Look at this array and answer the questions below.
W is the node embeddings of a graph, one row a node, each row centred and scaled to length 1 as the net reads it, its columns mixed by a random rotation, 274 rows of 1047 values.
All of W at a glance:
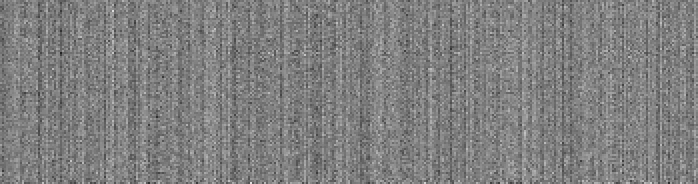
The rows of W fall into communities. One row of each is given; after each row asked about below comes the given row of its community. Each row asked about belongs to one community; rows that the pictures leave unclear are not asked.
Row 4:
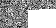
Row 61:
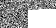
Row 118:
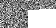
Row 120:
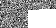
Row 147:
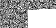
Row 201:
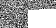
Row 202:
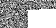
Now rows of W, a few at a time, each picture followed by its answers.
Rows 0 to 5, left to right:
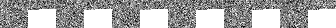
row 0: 120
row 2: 61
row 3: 120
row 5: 4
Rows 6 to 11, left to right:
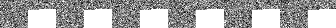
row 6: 201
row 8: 4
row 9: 147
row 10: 118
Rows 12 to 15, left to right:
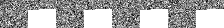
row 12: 4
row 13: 202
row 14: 201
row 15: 120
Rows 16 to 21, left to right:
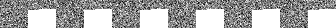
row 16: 120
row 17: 202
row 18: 4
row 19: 147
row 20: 61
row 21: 4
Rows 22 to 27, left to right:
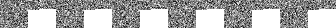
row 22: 201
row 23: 4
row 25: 147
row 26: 4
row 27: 147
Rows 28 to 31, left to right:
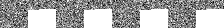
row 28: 201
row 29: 61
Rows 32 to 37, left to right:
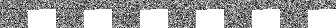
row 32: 202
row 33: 201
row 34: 201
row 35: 202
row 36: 118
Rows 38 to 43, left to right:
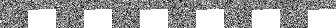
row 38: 118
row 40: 61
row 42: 202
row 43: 4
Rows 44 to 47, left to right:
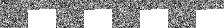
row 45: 120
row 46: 4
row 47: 4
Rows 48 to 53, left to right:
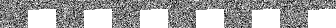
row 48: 201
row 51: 118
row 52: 147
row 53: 4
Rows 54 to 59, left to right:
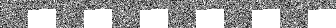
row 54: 120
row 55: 201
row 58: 118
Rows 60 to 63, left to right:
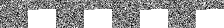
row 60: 61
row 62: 201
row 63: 201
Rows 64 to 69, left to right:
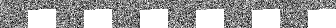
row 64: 120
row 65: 201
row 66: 118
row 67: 61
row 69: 118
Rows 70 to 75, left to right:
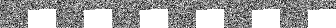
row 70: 201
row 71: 147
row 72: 147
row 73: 201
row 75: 202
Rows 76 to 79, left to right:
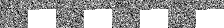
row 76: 202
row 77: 202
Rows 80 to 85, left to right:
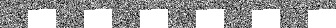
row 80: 120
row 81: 118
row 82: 202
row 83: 202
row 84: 4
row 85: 147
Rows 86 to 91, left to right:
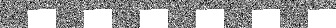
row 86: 147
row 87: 120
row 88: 202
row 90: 61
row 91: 201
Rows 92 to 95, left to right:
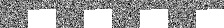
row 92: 202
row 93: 202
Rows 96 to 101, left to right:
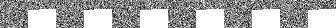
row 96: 118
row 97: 120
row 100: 147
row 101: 61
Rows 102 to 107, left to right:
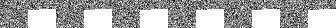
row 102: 147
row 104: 147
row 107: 120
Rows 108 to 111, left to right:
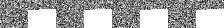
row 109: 120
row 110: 202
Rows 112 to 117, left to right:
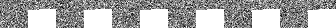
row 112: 118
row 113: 4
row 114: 201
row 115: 201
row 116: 118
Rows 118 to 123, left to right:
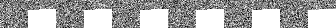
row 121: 4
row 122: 120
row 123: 61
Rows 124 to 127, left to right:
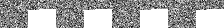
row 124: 147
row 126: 4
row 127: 120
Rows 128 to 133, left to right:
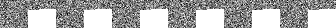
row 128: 201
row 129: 202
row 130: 120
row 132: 120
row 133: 201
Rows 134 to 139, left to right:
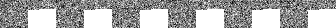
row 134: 4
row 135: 118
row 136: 147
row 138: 4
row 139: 4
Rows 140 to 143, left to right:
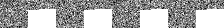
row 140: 4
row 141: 147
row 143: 147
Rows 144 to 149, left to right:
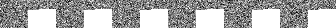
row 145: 4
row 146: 118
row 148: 201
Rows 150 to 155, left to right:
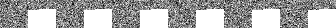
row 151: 61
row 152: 4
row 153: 120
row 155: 120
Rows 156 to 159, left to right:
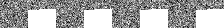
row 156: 118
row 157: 120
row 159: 4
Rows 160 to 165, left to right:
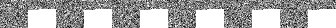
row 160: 61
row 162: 118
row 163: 202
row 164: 201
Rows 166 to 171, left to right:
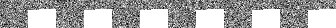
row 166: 147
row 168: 202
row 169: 120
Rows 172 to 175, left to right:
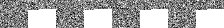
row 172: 118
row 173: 61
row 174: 202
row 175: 120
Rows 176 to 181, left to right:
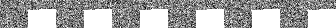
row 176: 202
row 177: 202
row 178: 118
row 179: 61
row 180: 202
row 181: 202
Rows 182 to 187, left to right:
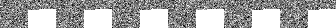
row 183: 201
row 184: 120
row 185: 61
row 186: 120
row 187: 201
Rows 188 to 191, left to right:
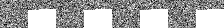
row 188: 120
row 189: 4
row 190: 147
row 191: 201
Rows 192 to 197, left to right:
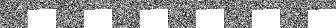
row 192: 147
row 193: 4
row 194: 118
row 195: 61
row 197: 202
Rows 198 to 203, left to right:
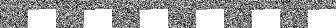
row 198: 61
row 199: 4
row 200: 147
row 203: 202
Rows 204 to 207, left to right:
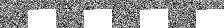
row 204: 61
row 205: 147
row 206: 147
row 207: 118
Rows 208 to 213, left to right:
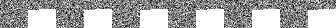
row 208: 120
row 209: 202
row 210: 120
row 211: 201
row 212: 201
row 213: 147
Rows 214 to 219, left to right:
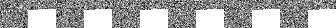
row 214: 202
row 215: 202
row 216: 147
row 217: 4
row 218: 201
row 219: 118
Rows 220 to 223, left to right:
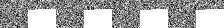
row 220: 61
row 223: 147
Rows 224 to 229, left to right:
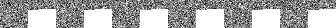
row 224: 120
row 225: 120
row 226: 201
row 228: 147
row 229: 4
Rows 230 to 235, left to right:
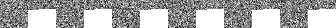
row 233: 4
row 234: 202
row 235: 147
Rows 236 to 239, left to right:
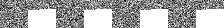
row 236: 201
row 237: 202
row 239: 61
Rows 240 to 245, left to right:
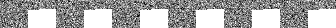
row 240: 118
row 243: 202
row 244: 202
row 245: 118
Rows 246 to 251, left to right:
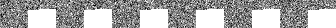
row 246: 147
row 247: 201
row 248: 118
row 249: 147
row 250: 118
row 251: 4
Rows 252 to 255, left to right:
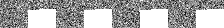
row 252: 147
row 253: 201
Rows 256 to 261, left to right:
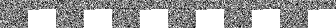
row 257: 202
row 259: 202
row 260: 202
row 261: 61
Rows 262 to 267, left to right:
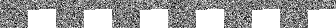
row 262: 202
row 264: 118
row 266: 61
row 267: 202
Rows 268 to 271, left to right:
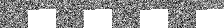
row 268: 4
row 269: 202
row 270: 120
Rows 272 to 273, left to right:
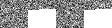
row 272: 120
